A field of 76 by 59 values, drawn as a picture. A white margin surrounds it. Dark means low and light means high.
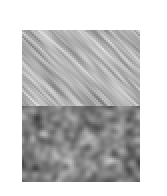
It is made of 2 by 1 panels. Panel 1,1: high, slanting down to the right. Panel 2,1: middling, blotchy.
